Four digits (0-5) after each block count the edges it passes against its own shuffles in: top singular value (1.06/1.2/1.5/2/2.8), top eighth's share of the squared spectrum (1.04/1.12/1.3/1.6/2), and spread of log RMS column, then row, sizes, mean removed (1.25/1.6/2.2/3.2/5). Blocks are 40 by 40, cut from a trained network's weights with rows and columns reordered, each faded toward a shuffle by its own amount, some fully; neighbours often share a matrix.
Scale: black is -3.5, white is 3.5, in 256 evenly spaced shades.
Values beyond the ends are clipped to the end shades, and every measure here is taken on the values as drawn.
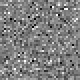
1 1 1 1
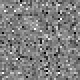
2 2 1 0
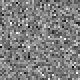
1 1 0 0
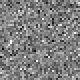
0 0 0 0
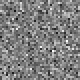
0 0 0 0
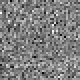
2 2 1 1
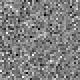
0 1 0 0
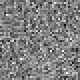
1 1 0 1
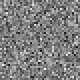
0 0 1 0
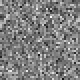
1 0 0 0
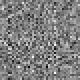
3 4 2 2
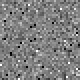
0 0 0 0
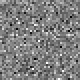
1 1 0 0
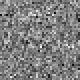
3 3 1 2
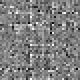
3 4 1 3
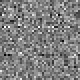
3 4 0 1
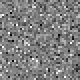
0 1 0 0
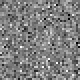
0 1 0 1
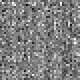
2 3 0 1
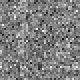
2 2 0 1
